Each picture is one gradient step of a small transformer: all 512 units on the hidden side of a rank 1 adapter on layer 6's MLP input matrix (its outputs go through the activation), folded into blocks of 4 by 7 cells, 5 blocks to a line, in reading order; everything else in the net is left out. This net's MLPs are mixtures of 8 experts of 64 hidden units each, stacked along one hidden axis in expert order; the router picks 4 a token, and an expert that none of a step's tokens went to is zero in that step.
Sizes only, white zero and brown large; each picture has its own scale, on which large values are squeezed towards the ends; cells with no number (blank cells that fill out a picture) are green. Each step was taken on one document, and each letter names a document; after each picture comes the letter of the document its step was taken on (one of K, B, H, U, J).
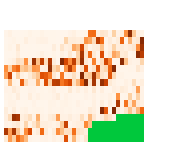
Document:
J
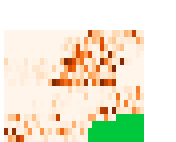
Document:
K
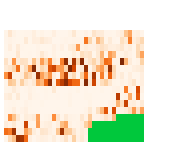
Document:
J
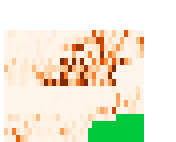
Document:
K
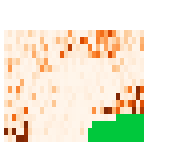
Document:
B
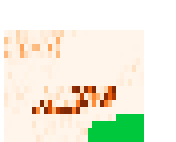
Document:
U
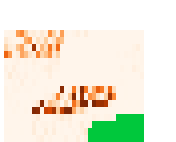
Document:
U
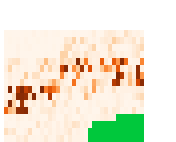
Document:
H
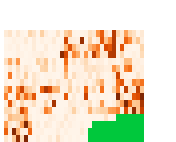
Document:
B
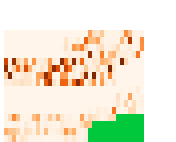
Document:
J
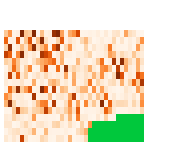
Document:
B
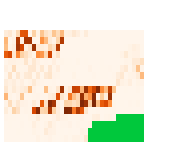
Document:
U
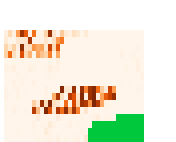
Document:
U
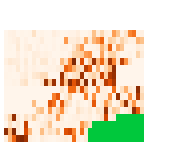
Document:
K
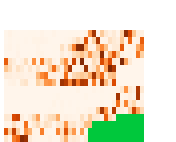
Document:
K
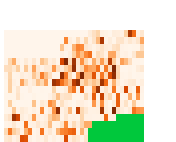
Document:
K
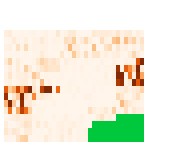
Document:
H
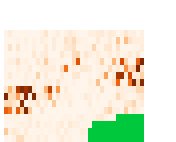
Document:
H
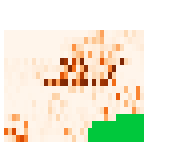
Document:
K
